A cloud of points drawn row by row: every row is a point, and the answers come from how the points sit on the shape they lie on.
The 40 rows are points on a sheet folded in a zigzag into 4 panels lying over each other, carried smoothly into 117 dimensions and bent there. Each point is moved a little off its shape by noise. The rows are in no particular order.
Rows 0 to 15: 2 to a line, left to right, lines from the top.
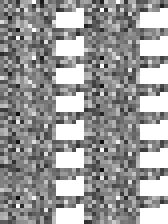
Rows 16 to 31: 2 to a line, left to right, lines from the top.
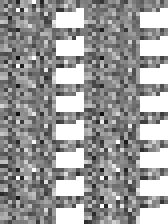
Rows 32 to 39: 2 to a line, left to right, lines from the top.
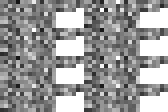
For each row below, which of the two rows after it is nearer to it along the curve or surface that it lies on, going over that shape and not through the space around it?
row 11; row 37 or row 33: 33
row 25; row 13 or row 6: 13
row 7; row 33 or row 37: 33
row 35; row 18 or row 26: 18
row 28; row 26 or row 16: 16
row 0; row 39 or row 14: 39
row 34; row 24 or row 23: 23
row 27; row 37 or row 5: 37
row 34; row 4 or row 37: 4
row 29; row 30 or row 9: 30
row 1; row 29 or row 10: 10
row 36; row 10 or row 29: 29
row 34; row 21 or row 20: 21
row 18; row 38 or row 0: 38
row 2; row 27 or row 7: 7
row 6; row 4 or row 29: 4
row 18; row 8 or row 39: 39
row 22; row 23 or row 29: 23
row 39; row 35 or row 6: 35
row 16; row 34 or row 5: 5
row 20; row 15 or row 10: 10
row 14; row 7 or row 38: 7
